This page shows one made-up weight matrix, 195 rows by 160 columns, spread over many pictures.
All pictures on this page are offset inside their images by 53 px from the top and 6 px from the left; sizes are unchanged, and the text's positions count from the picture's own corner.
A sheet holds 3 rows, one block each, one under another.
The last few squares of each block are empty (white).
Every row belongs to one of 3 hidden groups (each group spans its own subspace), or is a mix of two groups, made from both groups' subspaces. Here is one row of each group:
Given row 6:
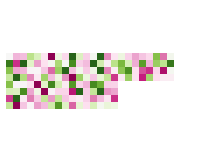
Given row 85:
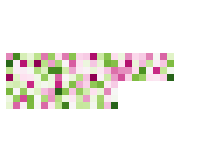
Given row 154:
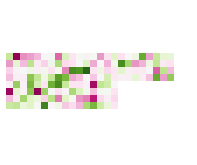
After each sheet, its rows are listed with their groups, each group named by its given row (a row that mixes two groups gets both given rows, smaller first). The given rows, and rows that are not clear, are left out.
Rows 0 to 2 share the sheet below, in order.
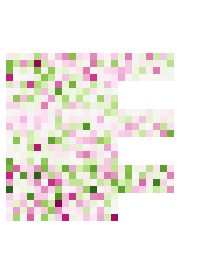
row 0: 85
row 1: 85 and 154
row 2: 85
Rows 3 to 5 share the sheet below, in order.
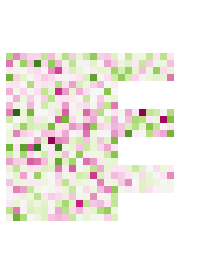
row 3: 85
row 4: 154
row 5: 6
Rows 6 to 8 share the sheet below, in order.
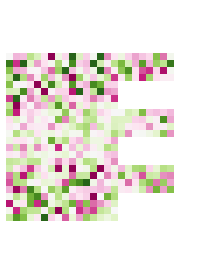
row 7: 154
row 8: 6 and 154
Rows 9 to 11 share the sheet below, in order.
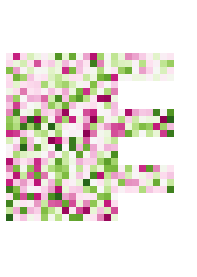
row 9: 6
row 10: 85 and 154
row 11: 85
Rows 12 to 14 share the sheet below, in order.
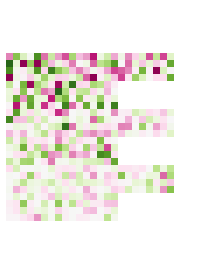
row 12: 85
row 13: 6 and 85
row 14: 154
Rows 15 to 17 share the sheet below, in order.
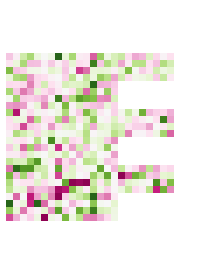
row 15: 6 and 154
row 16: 154
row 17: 154
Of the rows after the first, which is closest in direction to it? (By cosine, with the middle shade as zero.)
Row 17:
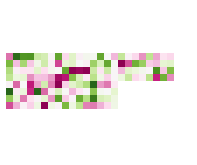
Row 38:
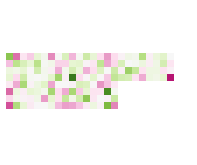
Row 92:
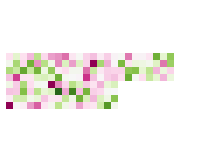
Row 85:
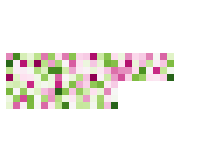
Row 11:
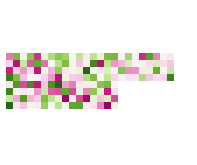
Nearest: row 85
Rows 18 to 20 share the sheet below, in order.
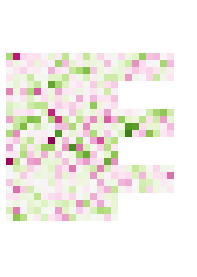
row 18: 154
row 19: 85 and 154
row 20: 6
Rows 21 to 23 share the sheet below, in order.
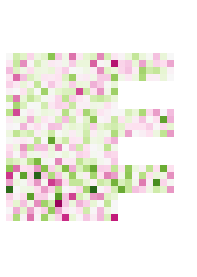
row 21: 6
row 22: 154
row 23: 85
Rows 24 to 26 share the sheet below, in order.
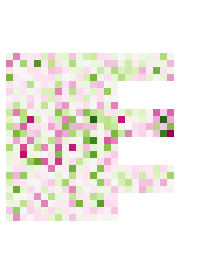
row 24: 85
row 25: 154
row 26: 6
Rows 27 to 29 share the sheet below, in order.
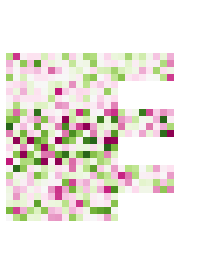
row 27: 85 and 154
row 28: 85 and 154
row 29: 6 and 154
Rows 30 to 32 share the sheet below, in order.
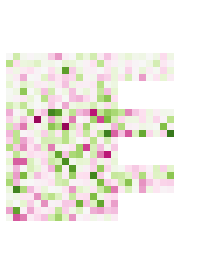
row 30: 6
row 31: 6 and 85
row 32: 6
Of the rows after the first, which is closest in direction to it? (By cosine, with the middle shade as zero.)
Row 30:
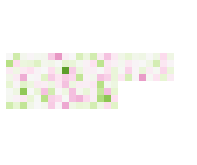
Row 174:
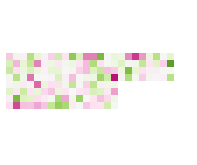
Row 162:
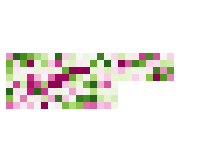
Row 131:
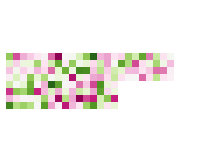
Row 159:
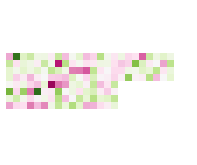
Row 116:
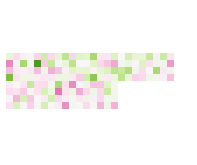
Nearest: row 131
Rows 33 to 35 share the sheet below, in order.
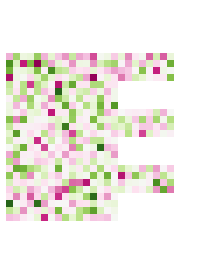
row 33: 85
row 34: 6
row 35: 154
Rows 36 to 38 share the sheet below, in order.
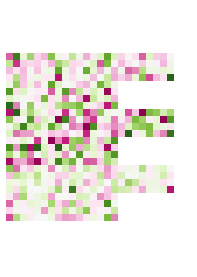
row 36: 85
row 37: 154
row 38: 85
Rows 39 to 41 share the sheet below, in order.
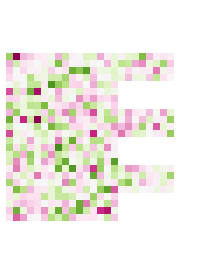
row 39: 154
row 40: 85
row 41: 6
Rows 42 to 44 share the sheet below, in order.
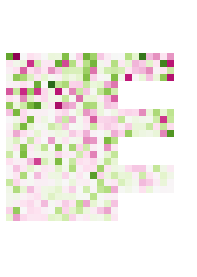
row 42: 154
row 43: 154
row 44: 6
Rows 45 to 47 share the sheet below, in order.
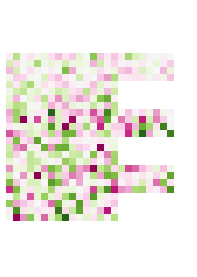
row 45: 6
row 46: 6 and 85
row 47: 6 and 85
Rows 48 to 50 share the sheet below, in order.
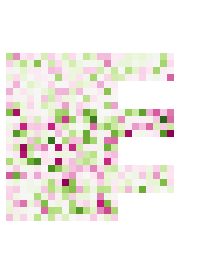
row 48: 85
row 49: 154
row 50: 6
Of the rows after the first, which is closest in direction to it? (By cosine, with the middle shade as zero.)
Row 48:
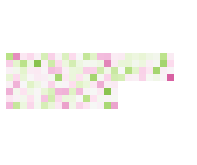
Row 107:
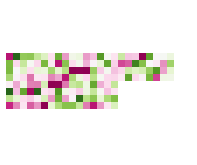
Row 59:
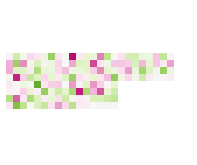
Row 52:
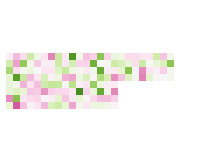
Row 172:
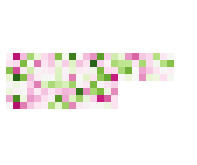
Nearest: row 59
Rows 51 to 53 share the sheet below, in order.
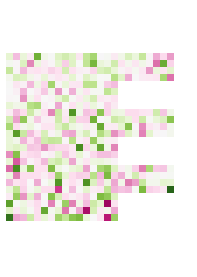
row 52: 6
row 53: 85
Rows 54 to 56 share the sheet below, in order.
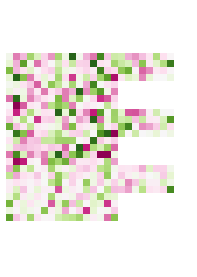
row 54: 6
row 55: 6
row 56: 85
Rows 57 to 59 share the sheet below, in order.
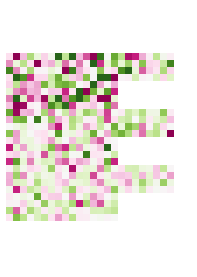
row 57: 6
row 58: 85
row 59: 6
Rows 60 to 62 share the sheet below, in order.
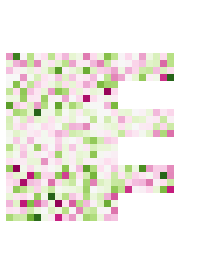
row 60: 85 and 154
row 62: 154
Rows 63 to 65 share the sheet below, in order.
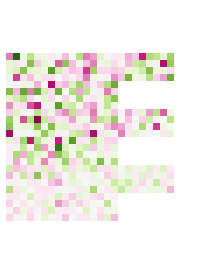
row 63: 154
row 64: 85
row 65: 85
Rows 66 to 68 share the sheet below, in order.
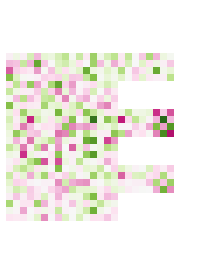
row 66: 85
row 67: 154
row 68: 154
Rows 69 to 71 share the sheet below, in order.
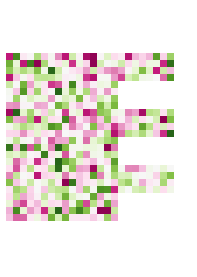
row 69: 85 and 154
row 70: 85 and 154
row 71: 6
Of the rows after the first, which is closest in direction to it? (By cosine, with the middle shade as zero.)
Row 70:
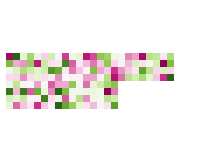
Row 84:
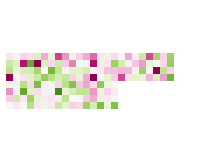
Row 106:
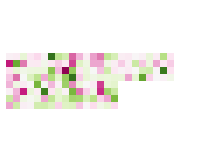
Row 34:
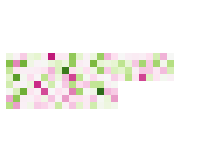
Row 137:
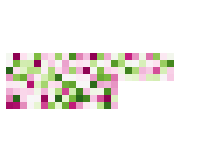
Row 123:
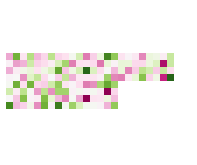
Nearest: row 123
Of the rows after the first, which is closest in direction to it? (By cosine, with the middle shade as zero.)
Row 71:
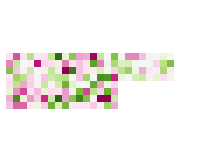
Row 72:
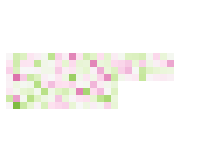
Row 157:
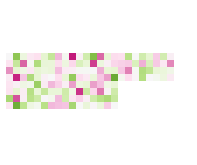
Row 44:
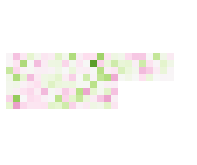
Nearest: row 44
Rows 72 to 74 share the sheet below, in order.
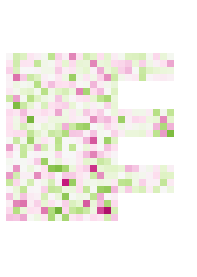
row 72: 6
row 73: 154
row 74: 6
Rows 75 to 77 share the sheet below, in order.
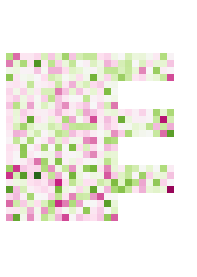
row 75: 85
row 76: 154
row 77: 85
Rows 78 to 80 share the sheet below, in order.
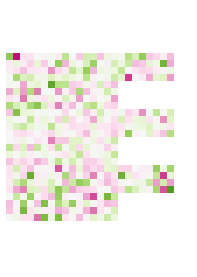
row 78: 154
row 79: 154
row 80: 154
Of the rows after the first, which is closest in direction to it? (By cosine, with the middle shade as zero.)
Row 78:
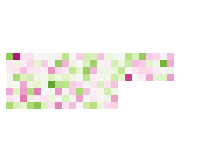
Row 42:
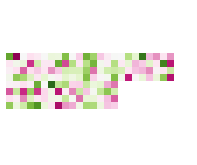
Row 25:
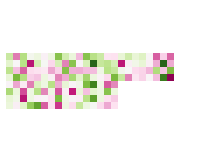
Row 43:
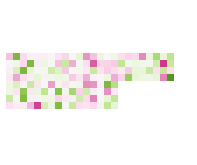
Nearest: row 42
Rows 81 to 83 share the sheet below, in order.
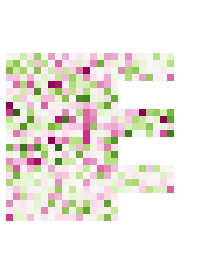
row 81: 85 and 154
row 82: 154
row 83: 85
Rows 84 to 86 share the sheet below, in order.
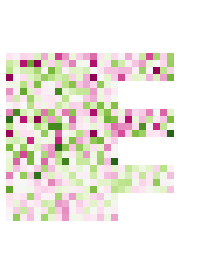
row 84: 85 and 154
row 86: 85
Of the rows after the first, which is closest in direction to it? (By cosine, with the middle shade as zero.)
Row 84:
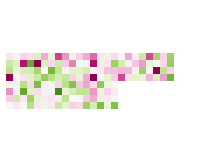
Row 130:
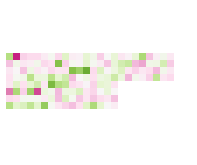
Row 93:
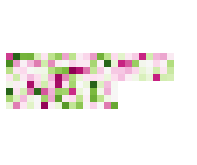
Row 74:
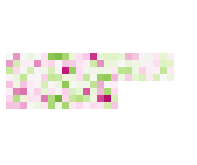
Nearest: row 130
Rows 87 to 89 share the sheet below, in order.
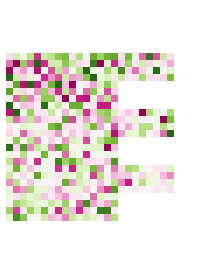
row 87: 85
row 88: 85 and 154
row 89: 6
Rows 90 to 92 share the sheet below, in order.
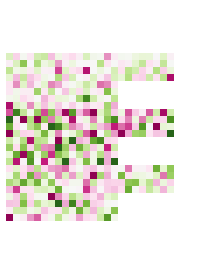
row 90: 85 and 154
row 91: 85
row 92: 85 and 154
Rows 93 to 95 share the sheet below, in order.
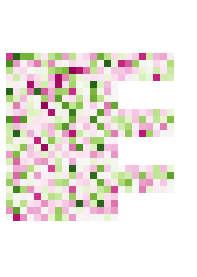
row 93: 85 and 154
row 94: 6
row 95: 6
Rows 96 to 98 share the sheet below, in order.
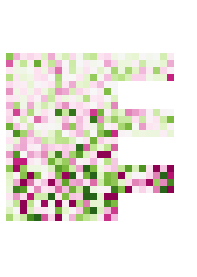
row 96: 85
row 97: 6
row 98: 154
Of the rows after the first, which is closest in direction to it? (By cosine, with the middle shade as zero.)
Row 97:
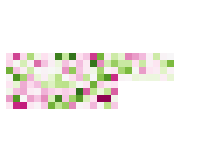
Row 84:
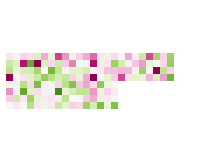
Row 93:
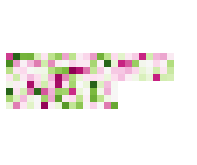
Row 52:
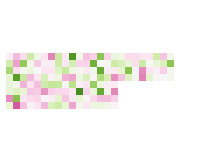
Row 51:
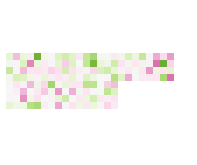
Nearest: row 52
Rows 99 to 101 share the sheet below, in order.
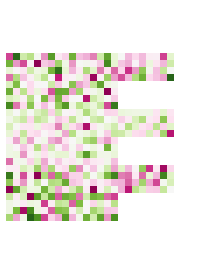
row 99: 85
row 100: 85 and 154
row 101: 85 and 154
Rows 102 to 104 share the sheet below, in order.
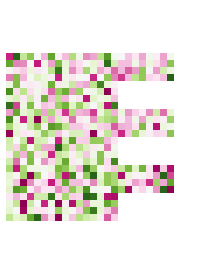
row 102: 85
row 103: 85
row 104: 154
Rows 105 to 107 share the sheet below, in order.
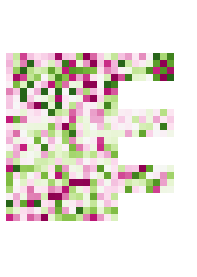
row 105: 154
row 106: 6
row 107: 154
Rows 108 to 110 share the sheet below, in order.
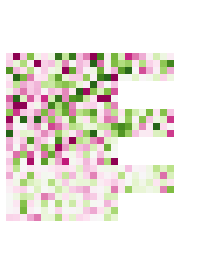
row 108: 6
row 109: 85
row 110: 154
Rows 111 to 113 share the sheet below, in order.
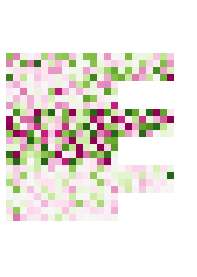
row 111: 85 and 154
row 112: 6 and 85
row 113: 6
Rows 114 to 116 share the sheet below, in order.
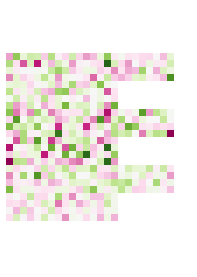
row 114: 85
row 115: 85
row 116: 85
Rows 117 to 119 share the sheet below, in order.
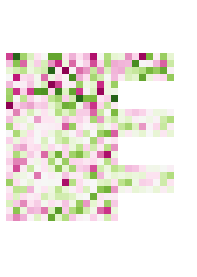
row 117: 6 and 154
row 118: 6
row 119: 6
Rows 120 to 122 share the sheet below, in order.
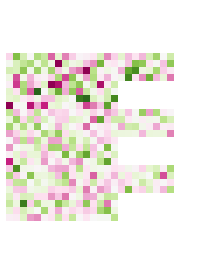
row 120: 85 and 154
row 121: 85
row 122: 6 and 154
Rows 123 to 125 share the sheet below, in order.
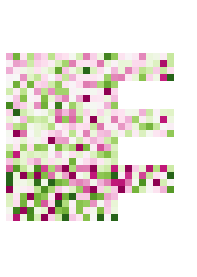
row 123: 85 and 154
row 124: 6 and 154
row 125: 85
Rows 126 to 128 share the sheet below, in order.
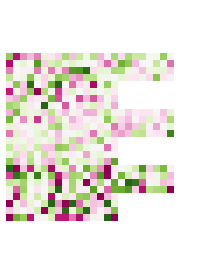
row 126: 85 and 154
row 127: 85
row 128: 85
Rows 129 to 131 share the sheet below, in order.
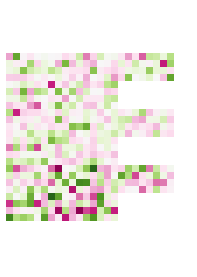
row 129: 154
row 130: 154
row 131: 6 and 154
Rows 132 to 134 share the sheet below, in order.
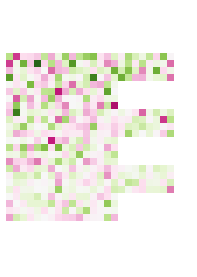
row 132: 85
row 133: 154
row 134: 85
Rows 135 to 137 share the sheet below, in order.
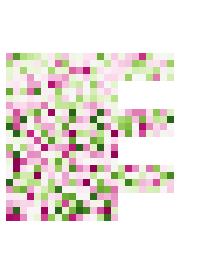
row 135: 154
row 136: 6
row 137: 6 and 85
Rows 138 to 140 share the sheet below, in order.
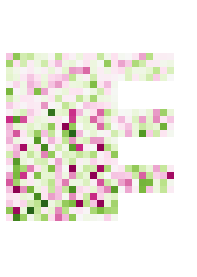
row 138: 154
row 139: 6
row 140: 6
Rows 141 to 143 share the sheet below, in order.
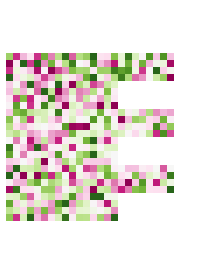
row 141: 85
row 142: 154
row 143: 85
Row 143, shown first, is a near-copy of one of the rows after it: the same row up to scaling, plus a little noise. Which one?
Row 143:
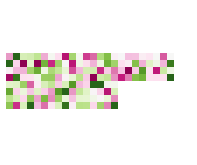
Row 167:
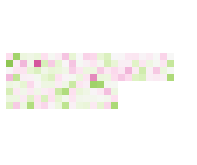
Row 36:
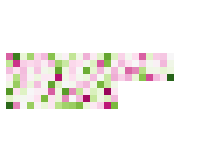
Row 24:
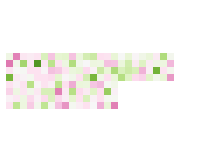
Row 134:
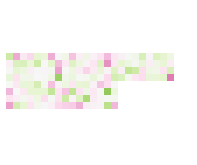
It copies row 167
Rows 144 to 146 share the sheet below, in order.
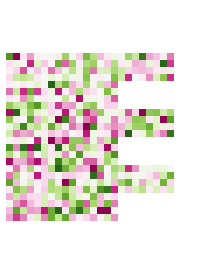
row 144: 154
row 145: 154
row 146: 6
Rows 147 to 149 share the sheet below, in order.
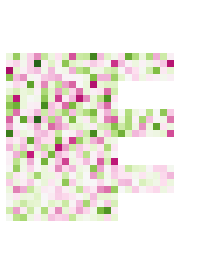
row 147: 6 and 85
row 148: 85
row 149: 6
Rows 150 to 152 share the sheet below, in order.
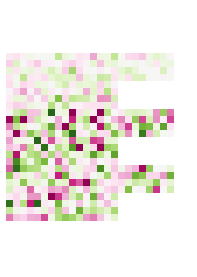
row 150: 6
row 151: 6
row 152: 154
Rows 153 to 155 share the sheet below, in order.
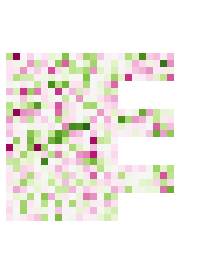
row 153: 154
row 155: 154
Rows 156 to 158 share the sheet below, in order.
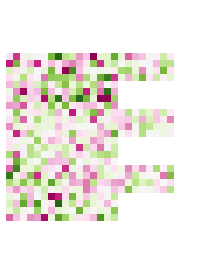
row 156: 6
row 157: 6
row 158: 85 and 154
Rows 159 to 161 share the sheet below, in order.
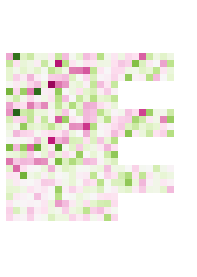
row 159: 154
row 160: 154
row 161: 6 and 85
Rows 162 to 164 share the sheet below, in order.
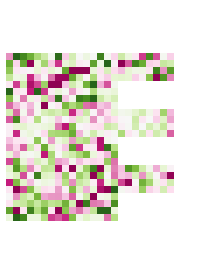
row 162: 154
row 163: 6 and 85
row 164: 6
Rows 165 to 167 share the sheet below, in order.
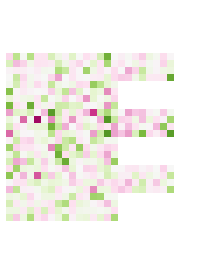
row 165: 85
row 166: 6 and 85
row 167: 85
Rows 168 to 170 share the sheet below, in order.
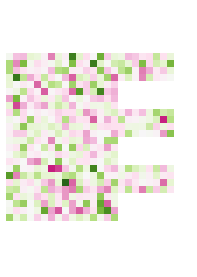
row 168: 6
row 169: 154
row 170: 6
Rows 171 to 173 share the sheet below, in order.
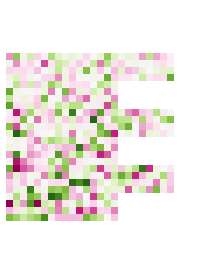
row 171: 85
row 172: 6
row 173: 154
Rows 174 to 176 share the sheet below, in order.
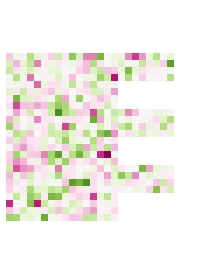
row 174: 6 and 154
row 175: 6
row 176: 154
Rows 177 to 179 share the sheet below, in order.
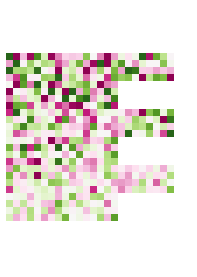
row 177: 85
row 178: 154
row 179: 85
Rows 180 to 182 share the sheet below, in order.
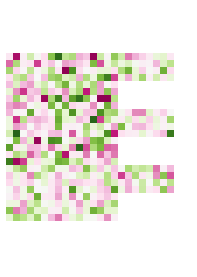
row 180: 6
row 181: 6 and 85
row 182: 6 and 154
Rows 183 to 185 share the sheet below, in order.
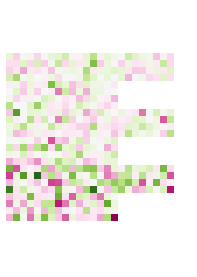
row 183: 85 and 154
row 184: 154
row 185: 85
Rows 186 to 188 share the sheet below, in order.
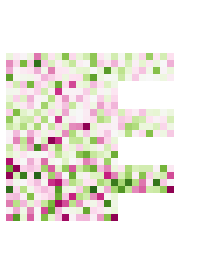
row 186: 85
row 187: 85 and 154
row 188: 85
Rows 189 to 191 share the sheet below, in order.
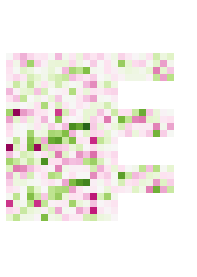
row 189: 154
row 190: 154
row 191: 154
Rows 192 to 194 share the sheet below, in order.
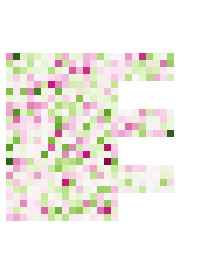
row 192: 154
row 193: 85
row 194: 6
